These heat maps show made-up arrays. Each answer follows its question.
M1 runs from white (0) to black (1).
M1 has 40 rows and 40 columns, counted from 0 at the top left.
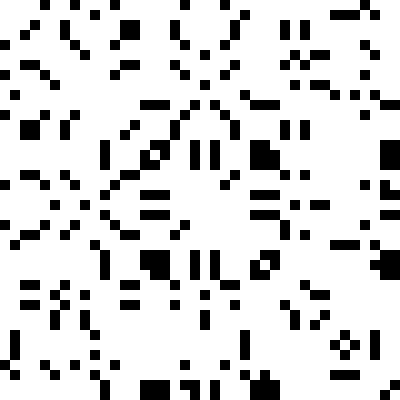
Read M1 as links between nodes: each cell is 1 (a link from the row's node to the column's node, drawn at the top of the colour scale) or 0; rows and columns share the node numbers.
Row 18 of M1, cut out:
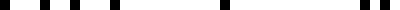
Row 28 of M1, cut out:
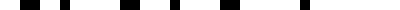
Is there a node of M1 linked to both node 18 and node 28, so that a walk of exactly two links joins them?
yes
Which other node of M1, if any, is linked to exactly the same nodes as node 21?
node 19
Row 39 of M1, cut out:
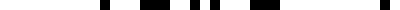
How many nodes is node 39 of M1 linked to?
10
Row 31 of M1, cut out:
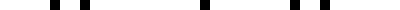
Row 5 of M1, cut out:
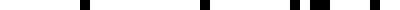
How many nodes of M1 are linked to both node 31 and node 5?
4
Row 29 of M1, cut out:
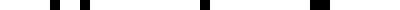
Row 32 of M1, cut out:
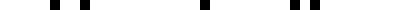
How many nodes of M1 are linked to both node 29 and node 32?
4
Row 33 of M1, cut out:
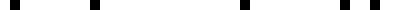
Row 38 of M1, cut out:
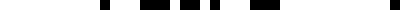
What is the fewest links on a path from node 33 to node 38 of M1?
3
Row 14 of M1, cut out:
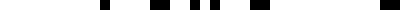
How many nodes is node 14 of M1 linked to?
9
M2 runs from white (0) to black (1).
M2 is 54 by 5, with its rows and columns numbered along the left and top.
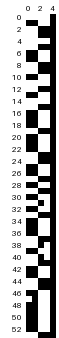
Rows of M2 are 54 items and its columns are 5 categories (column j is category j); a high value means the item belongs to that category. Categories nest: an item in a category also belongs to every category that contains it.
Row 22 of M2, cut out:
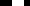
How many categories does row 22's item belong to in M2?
3
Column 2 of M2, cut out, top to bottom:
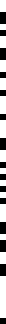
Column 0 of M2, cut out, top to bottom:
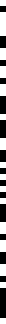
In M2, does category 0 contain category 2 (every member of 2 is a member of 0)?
no
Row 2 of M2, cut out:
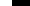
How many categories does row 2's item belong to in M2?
3
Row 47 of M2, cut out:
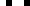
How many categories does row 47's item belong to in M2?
2
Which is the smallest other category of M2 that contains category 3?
2
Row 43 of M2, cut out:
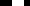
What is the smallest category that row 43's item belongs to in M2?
0
